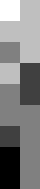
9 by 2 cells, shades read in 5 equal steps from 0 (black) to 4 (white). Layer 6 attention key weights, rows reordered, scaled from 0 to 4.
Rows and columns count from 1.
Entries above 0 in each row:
2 2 2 2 2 2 2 1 1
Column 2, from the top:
3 3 3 1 1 2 2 2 2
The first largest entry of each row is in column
1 1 2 1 1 1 2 2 2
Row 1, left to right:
4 3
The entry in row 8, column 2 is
2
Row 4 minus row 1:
-1 -2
